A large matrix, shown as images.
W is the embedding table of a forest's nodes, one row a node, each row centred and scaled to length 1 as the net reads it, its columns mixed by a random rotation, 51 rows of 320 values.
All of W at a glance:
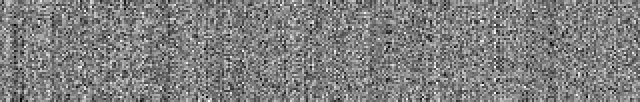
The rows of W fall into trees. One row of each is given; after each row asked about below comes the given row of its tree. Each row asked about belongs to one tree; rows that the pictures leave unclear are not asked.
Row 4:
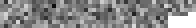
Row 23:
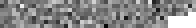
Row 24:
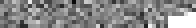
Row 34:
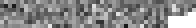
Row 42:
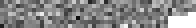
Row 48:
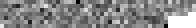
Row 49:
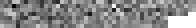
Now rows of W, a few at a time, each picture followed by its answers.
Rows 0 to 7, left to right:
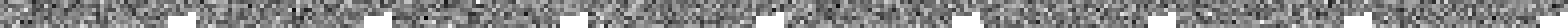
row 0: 4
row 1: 4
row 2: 24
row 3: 42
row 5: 48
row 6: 23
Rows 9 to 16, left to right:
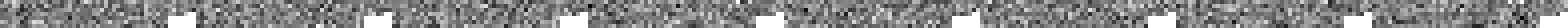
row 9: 24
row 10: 42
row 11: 42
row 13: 34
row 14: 48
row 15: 23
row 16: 23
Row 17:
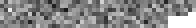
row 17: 4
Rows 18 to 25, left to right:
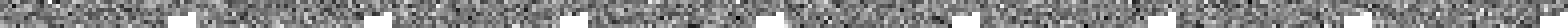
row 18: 49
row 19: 4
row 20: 42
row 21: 23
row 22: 48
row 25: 34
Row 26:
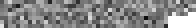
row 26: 48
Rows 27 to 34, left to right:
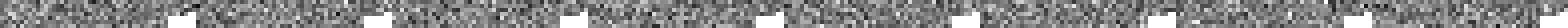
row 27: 42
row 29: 4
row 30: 34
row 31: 23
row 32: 42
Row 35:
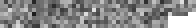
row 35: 4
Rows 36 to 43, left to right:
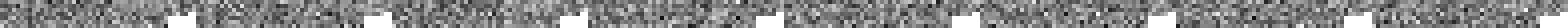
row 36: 48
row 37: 24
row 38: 48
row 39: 23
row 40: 23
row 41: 34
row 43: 48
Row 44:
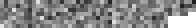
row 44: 48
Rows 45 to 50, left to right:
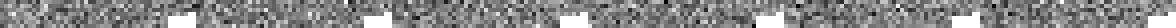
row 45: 42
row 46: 23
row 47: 49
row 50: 49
